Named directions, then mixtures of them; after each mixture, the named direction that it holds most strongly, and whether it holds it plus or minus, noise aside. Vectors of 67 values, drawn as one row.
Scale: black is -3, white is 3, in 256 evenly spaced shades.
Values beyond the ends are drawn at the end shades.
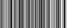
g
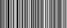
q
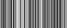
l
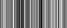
l, minus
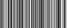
g, plus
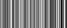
g, minus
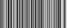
q, plus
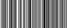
q, minus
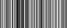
l, minus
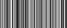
l, minus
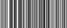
q, minus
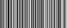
q, plus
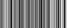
g, plus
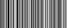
q, plus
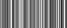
g, minus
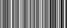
g, minus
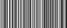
q, minus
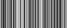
l, plus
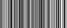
g, plus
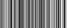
g, plus
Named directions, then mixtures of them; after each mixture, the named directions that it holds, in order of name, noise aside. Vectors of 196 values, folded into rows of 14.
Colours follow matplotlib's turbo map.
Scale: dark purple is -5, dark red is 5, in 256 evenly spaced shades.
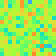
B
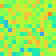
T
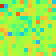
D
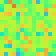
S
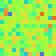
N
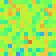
S, T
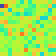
D, T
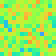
T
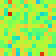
N, S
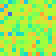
D, N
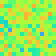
T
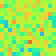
T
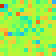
D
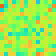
D, S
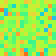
N, S
